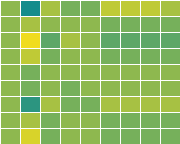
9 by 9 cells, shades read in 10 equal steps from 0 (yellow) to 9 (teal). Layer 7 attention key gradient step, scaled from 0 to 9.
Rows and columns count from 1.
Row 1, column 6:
2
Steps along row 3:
down up down up up same same same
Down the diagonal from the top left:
4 3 6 4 4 4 3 5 5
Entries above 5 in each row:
1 0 5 0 0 0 1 0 0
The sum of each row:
35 39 41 39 37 38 37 40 38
